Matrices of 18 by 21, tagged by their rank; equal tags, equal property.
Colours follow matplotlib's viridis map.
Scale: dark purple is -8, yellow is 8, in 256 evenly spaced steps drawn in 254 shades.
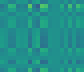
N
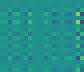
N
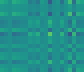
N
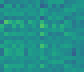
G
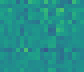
G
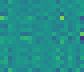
G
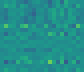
G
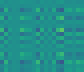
N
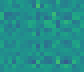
G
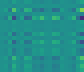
N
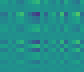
N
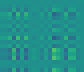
N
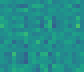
G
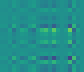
N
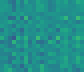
G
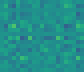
G
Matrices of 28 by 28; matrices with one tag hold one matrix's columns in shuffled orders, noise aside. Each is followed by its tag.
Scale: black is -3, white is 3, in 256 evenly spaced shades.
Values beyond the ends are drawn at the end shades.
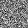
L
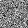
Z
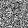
Z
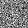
Z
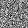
Z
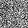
Z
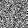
L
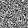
L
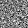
L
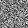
L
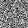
L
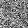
Z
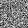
Z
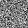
L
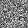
L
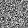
L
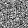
Z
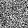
Z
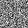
Z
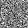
Z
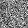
Z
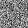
Z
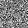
L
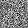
Z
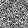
L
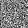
Z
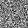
L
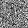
Z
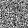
Z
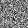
L
